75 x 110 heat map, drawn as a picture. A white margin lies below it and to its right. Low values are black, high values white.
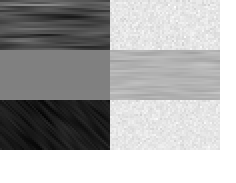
It is made of 3 by 2 panels. Panel 1,1: low, streaked across. Panel 1,2: very high, fine-grained, faint in contrast. Panel 2,1: middling, flat. Panel 2,2: high, streaked across, faint in contrast. Panel 3,1: very low, slanting down to the right, faint in contrast. Panel 3,2: very high, fine-grained, faint in contrast.
